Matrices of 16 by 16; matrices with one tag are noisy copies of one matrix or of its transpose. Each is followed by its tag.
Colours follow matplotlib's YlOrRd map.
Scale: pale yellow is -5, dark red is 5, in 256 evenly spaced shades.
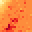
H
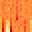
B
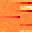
B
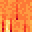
B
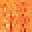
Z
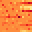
B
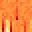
B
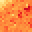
H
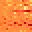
Z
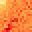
H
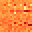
Z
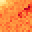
H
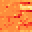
B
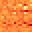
Z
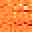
Z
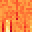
B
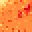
H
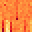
B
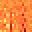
Z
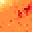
H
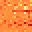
Z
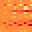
Z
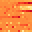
B
